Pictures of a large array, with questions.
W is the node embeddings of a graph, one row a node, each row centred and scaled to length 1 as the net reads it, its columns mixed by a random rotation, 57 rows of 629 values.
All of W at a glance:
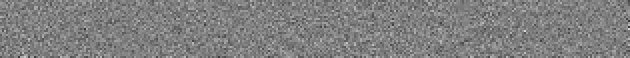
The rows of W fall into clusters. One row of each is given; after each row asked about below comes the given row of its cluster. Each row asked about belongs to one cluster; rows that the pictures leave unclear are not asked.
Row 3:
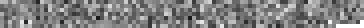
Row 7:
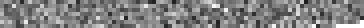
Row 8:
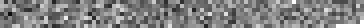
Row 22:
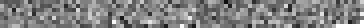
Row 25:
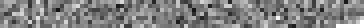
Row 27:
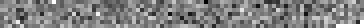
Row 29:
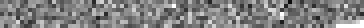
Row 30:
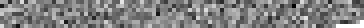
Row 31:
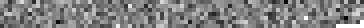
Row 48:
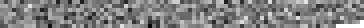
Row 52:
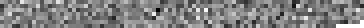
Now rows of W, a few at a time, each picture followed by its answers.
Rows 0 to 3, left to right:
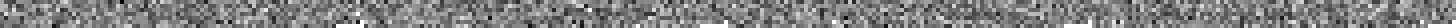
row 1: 7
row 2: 30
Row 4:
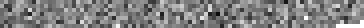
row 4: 31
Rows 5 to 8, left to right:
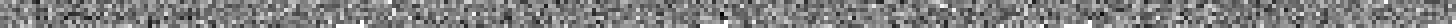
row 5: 3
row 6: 52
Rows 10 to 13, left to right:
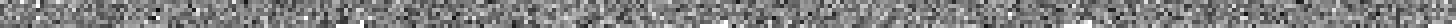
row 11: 48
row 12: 29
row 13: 27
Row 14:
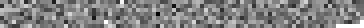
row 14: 30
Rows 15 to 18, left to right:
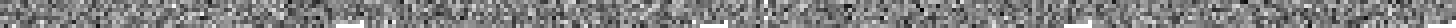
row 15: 29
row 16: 3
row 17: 25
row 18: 7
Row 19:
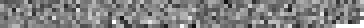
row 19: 22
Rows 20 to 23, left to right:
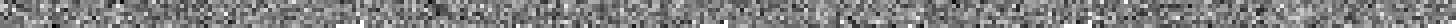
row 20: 8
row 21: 3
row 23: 48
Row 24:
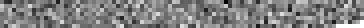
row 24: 22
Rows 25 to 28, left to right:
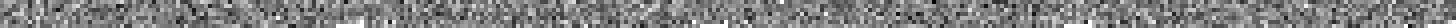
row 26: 3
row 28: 7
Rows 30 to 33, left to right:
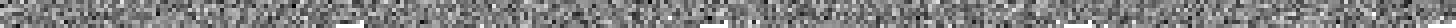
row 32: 3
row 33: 29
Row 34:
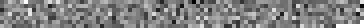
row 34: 52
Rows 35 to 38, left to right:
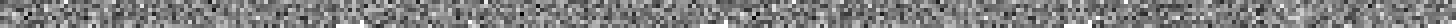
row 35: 27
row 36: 30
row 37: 27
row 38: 48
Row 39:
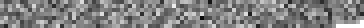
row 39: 29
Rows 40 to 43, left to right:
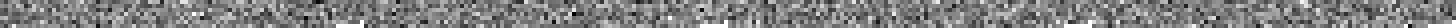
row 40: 29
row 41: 31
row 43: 7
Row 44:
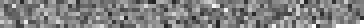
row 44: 7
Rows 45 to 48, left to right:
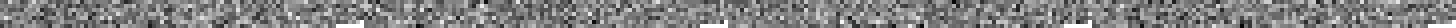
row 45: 48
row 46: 8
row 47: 22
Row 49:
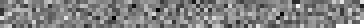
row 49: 52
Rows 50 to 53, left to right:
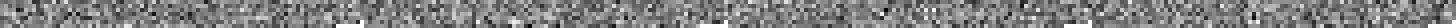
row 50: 27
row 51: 22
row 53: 31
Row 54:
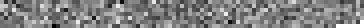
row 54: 8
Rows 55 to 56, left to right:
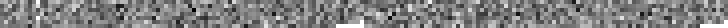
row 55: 25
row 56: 27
